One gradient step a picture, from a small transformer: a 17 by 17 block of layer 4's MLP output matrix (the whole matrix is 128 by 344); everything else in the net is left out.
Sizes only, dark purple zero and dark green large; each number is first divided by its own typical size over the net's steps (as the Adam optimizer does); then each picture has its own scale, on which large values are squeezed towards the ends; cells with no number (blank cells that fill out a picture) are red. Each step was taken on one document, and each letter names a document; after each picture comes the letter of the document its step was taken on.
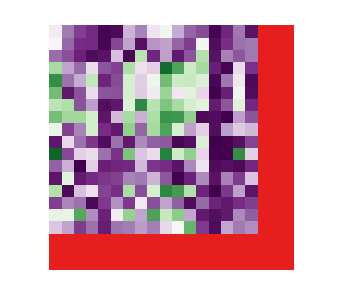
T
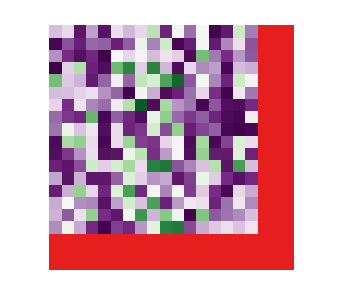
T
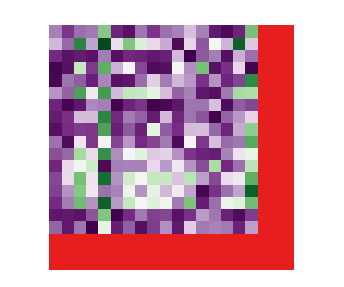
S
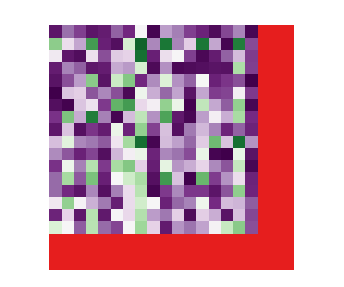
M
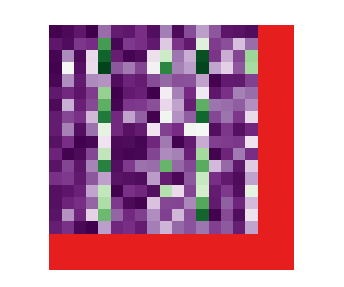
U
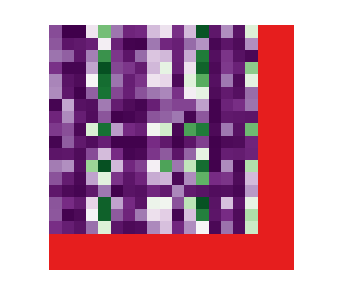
U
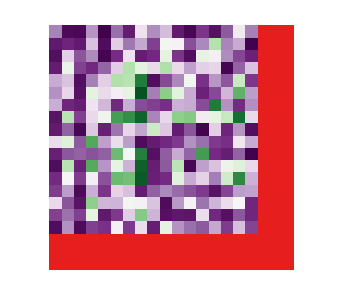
M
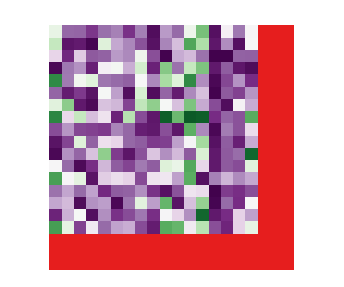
T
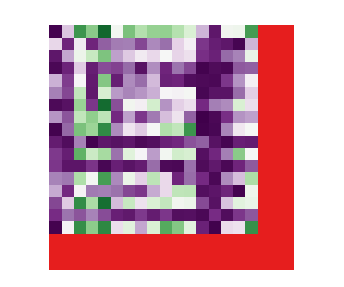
S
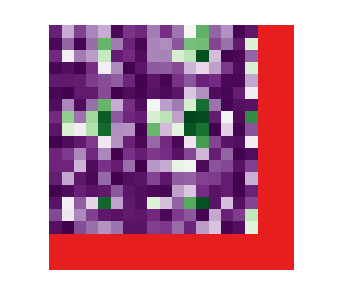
U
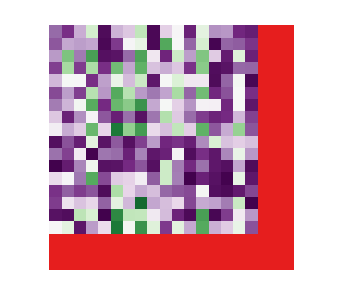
M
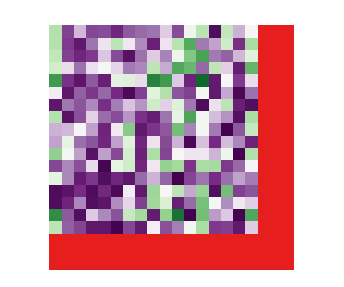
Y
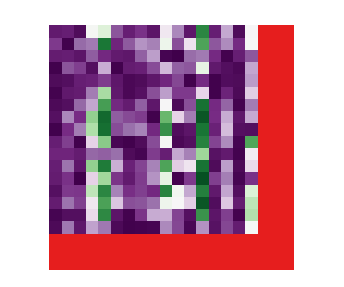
U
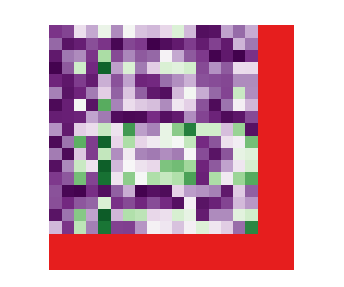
S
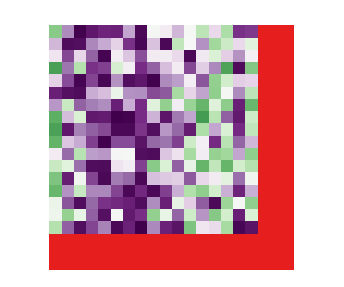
Y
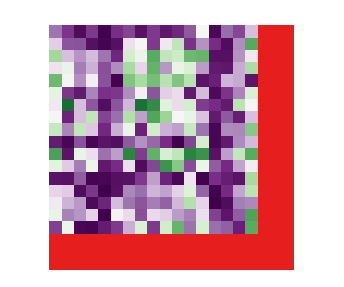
T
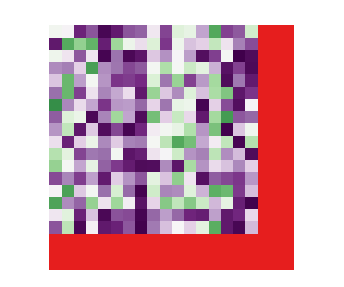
Y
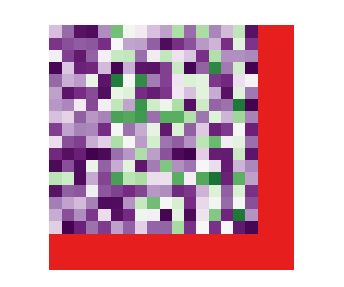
M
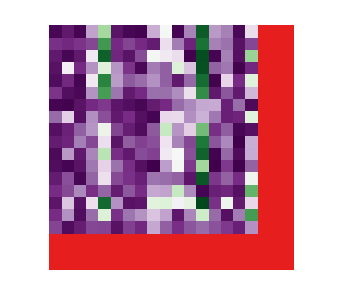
U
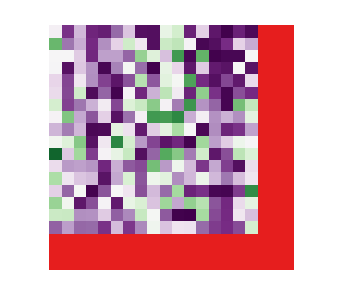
T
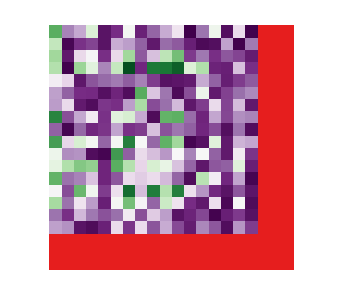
T
